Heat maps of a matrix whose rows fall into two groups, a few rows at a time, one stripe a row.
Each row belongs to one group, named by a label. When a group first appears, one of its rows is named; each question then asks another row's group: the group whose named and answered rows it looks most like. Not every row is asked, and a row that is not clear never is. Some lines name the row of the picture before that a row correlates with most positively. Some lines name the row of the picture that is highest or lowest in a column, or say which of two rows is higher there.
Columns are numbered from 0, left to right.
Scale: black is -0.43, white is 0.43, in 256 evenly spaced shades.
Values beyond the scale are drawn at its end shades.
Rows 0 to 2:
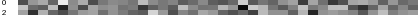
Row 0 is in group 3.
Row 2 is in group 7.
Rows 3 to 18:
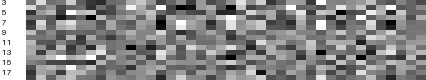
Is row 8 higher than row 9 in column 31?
No
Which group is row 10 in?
3
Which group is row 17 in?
3
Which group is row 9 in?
7
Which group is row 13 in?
7
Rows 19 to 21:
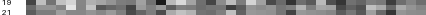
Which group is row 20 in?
3
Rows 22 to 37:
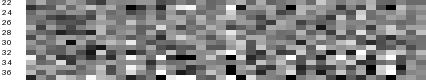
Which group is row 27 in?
7
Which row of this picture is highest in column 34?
31
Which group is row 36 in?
7
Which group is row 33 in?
7
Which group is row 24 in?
3
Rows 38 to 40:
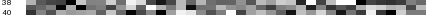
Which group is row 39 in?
3
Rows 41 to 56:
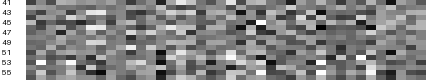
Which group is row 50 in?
3
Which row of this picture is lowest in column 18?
53
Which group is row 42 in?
7
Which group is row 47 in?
3
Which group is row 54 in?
3
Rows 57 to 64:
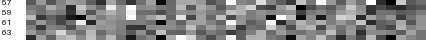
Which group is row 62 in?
7
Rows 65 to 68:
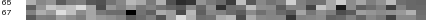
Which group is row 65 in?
7
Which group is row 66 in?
3
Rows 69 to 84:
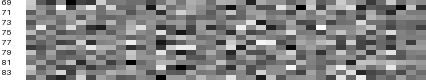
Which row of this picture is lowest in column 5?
81
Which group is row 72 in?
3
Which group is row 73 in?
3
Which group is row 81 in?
3
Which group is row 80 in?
3
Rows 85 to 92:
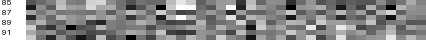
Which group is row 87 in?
7
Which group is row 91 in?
7
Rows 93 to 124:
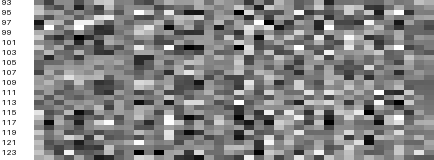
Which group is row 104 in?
7
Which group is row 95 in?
7
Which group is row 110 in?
7
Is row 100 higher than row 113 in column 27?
No
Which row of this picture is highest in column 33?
97
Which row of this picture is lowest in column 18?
98
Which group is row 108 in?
3
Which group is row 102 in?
7
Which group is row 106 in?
3
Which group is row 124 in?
7
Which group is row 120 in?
3
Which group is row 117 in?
7
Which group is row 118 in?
7
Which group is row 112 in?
7
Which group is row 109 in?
7
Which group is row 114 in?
3
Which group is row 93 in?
7
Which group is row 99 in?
7
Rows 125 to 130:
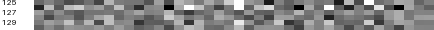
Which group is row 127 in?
7
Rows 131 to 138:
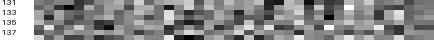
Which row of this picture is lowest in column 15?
138
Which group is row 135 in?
7
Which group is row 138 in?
7
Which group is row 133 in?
7
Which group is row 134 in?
7
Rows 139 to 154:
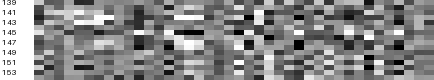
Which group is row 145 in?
7
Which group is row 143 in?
3
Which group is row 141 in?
3
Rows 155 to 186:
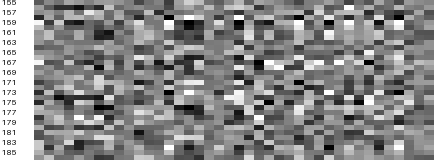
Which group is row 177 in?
7
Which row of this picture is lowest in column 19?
179
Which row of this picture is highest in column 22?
178
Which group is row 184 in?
7
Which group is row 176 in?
7
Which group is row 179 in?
3
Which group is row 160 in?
7
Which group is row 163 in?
7
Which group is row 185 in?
7
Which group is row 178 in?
3
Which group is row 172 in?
3
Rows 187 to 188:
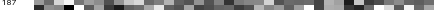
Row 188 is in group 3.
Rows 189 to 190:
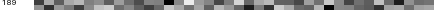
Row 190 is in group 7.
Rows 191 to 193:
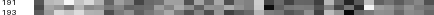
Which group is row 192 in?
3
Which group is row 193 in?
3
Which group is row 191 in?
3
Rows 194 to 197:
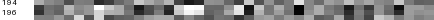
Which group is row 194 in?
7
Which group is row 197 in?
3
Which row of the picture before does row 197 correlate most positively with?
193
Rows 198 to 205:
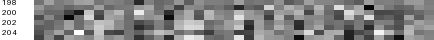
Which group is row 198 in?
3
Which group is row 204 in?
3
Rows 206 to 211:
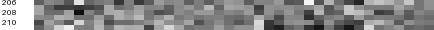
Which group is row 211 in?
3
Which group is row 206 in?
3
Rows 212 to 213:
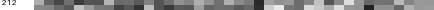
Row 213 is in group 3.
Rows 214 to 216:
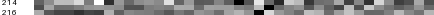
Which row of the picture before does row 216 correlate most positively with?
212
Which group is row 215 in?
3
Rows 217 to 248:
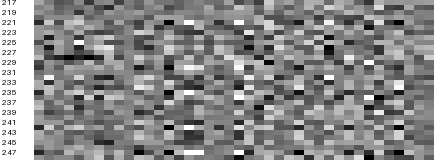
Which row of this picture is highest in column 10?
234
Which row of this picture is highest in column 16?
247
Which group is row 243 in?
7
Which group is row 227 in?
7
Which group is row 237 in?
7
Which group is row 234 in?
7
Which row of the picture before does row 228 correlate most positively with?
216
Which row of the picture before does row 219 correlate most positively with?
216
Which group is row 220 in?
3
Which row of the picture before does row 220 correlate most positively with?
215
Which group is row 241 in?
7
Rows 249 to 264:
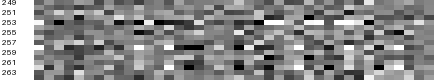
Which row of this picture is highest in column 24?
253
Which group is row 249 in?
3
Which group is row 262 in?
7
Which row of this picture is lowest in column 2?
253
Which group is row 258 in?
7
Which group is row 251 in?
3
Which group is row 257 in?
3
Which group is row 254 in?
7
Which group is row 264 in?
3
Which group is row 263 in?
3
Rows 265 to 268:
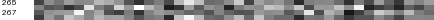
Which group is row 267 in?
3
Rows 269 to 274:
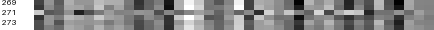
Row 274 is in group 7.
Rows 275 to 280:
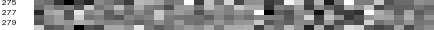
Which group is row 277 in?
3
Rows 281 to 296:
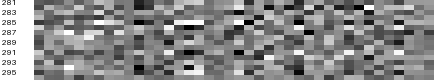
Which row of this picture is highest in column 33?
282
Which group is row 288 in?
3
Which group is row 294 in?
3
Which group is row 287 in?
3
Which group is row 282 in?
3
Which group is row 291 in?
7
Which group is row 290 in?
3
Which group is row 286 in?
7
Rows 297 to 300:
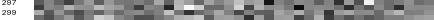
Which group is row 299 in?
7
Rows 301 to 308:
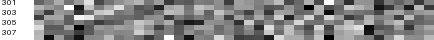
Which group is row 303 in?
7
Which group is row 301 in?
3
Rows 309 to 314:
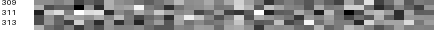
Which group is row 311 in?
3
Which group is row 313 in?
3
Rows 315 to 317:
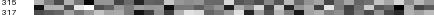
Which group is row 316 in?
3
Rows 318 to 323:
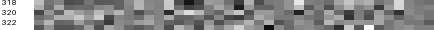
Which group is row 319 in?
7
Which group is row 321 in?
3
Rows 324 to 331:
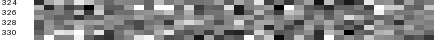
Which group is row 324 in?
3
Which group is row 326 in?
3
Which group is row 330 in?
3
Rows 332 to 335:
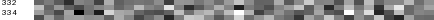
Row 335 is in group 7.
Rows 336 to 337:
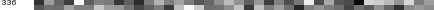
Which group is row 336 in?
3
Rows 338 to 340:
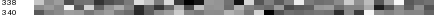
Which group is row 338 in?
7
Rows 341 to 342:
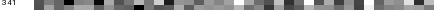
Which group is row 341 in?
3
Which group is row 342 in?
3
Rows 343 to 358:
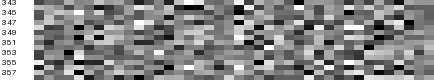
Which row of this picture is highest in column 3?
357
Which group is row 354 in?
3
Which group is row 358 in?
3
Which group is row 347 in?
7
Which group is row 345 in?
3
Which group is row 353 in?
3
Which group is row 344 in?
7
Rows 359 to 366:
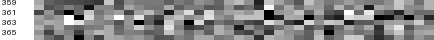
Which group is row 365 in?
7
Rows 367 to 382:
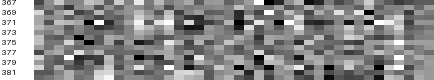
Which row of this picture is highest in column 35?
371
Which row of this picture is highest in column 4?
377
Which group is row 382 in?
7
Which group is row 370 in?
7
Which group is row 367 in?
3
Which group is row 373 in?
7
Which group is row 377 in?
3
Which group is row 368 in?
3
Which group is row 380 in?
7
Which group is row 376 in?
7
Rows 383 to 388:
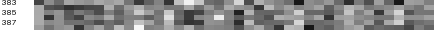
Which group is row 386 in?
7
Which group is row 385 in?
7
